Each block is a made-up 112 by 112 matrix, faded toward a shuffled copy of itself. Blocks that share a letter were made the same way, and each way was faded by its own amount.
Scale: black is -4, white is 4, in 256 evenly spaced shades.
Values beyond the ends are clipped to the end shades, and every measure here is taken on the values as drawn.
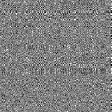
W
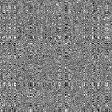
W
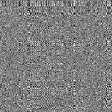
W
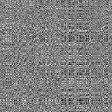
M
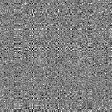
W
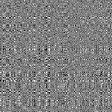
M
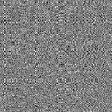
W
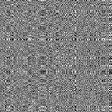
M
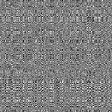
M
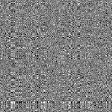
W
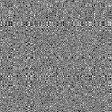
W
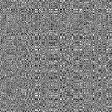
M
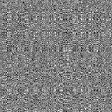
W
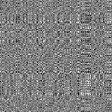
M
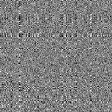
W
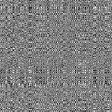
M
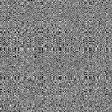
W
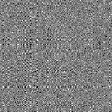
W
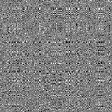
W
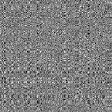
W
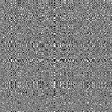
M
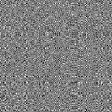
W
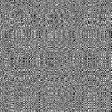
M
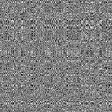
W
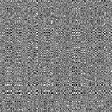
M
